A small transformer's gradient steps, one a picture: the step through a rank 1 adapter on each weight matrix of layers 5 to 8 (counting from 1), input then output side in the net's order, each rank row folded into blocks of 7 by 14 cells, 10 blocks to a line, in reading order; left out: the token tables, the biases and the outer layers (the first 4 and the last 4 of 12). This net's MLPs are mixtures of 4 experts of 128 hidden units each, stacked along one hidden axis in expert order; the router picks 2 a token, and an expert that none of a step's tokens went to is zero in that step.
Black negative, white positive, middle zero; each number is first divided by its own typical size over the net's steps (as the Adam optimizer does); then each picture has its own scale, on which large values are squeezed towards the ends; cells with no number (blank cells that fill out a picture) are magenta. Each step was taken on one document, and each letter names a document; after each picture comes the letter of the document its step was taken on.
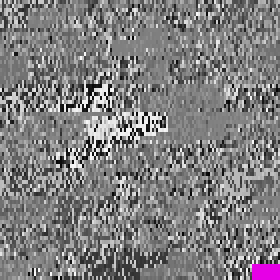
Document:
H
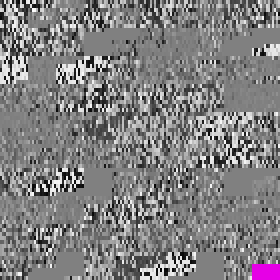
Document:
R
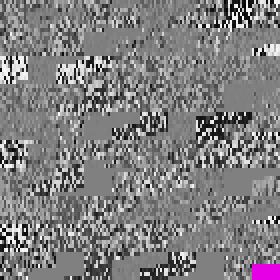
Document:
R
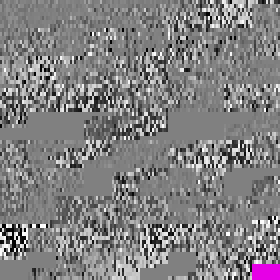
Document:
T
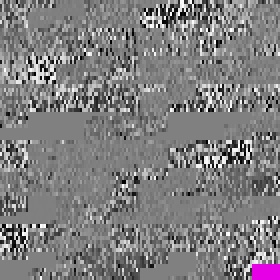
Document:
T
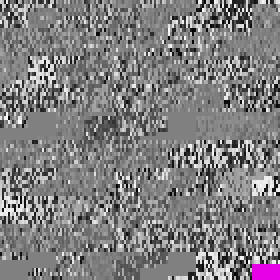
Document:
H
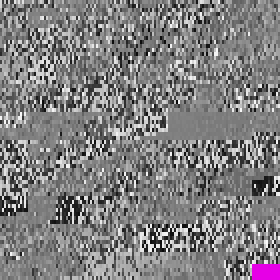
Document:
H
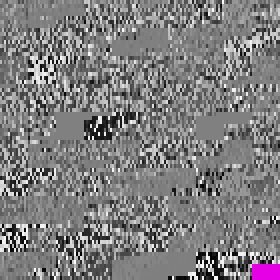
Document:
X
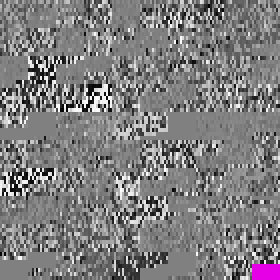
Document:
H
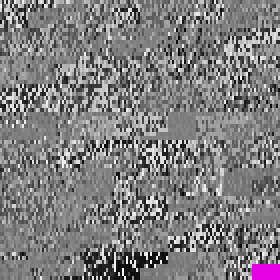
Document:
H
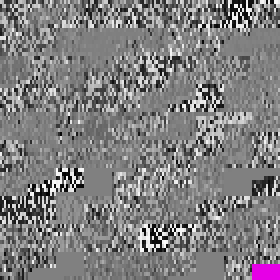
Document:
R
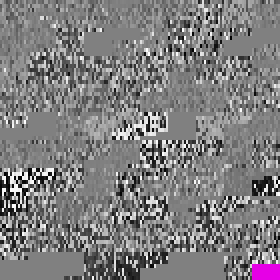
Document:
T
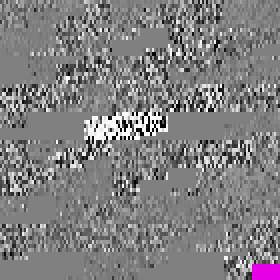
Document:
T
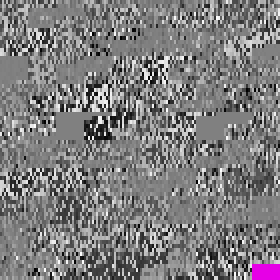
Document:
X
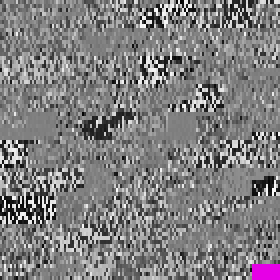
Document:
R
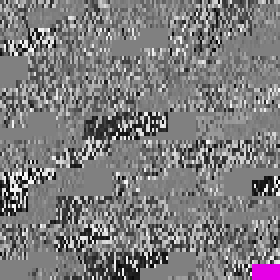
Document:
T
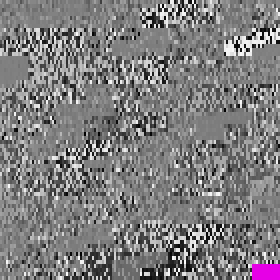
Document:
X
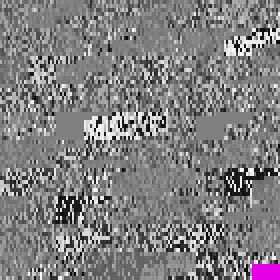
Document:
X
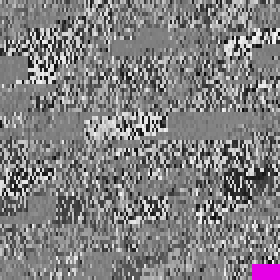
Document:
H
